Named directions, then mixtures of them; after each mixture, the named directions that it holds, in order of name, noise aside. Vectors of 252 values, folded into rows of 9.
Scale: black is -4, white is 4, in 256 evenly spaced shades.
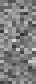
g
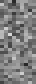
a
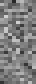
a, g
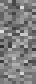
a, g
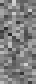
a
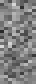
a, g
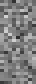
a, g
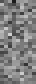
a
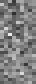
a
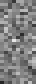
a, g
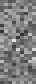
g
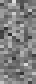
a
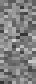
g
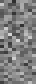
a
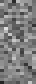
a, g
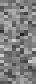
g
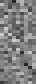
a, g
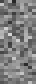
a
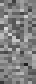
a, g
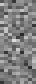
a, g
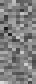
a, g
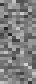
a, g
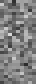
a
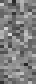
a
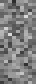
a
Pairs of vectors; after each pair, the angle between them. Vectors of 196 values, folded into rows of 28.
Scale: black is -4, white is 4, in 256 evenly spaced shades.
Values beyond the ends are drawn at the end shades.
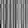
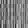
nearly parallel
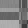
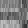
nearly parallel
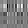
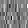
partly aligned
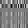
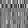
nearly parallel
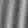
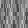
partly aligned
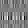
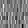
partly opposed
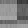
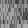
partly aligned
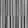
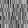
orthogonal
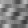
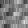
nearly opposite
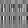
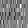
orthogonal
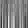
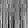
nearly opposite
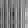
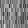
partly opposed
